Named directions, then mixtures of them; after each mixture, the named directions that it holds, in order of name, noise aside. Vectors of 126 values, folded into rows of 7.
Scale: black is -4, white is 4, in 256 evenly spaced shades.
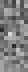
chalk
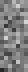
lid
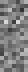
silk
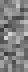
chalk, lid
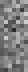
lid, silk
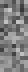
chalk, silk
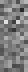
lid, silk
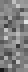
lid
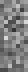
lid, silk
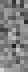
chalk, lid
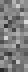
lid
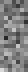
lid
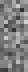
lid, silk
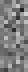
lid, silk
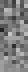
chalk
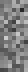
lid, silk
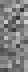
lid, silk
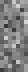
lid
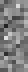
chalk, lid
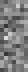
chalk, lid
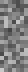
lid, silk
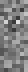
lid, silk
